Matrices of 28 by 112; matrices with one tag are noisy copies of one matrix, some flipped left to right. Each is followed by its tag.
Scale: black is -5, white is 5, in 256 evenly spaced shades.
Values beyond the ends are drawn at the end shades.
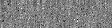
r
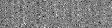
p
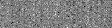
p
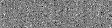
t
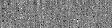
r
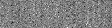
p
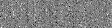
t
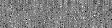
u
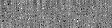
r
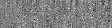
r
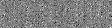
t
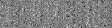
p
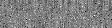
u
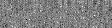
u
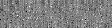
u
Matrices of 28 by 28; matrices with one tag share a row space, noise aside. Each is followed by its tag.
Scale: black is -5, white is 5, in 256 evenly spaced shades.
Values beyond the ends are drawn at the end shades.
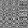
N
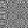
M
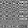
N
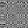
M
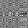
N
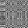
M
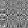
M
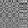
N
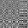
N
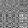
N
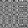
N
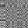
M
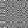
M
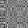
M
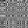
M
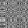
M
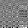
N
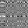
M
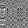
M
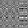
N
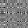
M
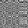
N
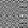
N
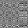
N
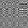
N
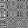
M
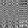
N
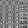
N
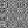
M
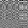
N
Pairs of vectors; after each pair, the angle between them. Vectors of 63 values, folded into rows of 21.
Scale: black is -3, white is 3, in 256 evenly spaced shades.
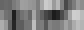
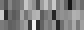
partly aligned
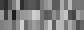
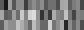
partly aligned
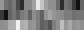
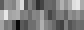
nearly opposite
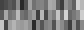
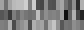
partly opposed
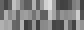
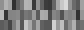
nearly opposite
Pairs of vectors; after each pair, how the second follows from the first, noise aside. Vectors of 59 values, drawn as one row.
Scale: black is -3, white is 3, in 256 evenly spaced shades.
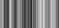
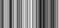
negated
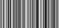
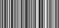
negated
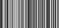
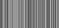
shrunk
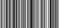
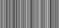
shrunk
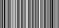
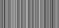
shrunk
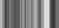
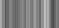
shrunk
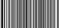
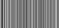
shrunk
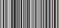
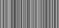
shrunk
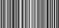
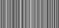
shrunk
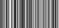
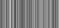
shrunk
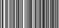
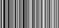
negated
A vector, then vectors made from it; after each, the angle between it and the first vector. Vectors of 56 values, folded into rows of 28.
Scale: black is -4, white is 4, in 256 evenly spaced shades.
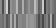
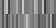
nearly parallel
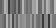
partly aligned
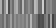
nearly parallel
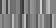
partly opposed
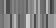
orthogonal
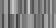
partly aligned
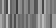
nearly opposite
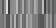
nearly parallel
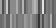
nearly parallel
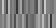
nearly opposite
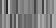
nearly opposite
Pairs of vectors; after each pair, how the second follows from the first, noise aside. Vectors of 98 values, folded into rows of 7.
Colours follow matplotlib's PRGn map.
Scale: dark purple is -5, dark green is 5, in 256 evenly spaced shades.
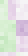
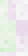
shrunk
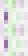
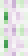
negated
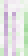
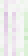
shrunk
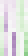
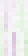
shrunk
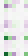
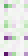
negated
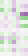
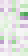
negated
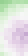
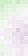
shrunk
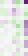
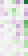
negated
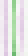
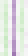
negated
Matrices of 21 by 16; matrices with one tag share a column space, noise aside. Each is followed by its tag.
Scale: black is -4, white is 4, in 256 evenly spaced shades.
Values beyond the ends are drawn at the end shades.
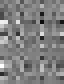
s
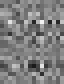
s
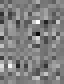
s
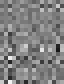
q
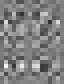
s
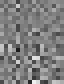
q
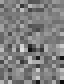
q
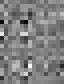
s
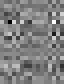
s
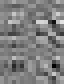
s
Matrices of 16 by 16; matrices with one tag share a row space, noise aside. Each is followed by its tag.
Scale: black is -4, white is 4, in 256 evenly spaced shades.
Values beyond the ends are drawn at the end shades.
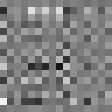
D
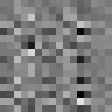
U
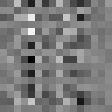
U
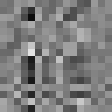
U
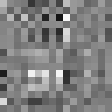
D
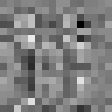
U
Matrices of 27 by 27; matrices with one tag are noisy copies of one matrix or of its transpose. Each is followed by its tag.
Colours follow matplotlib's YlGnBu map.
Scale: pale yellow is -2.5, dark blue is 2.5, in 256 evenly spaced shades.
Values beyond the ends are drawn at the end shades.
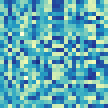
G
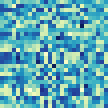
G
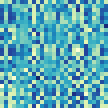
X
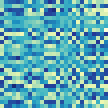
X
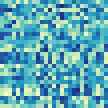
G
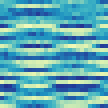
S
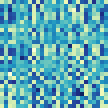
X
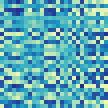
X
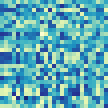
G
